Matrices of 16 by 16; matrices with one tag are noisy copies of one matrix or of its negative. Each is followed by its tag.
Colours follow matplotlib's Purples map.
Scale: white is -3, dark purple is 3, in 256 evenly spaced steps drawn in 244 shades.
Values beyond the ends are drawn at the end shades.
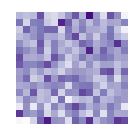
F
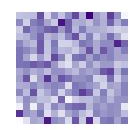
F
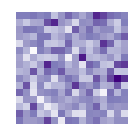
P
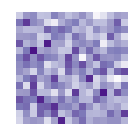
P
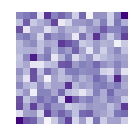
F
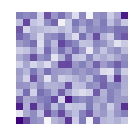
F
